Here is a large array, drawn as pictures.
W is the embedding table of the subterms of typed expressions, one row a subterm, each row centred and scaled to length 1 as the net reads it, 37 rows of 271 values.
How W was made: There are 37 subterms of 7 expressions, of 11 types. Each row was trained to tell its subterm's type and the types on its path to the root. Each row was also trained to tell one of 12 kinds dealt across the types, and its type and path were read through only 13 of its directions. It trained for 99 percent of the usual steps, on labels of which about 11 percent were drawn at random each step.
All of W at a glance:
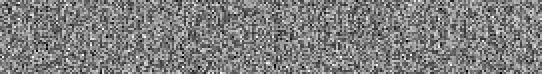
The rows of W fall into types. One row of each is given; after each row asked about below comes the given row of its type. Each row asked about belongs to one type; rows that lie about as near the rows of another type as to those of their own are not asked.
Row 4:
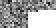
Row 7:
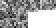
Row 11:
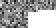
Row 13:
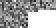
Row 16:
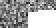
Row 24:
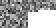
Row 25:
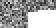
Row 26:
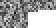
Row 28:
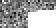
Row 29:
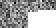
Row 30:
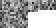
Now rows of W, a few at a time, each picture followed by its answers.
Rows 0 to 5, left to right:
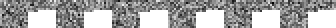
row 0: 13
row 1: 11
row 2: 29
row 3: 13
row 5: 4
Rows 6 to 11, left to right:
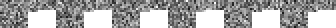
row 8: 28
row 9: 11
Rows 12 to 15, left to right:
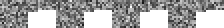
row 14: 24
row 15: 30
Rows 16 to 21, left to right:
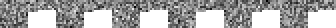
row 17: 30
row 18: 24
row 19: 30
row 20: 26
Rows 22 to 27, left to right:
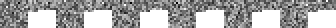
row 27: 29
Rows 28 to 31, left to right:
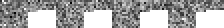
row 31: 28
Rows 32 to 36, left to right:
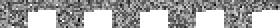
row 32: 4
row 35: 16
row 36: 28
